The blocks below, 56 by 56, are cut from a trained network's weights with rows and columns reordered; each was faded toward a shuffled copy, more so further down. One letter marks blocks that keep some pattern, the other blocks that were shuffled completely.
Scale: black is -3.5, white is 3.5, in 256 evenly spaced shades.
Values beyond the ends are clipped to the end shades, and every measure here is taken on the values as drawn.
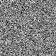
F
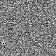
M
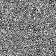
F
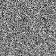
M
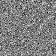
F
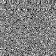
M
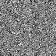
M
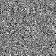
M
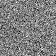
F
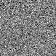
F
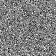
F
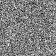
F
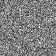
F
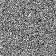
F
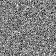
F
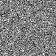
M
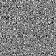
M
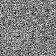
M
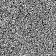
F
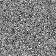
F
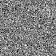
M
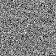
M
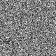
F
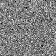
M
